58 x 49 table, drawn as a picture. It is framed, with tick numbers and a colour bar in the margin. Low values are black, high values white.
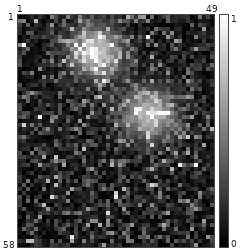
The values are skewed, with a long tail toward high values. There are no regular stripes. There are two bumps. The top middle is the ninth with the highest average.
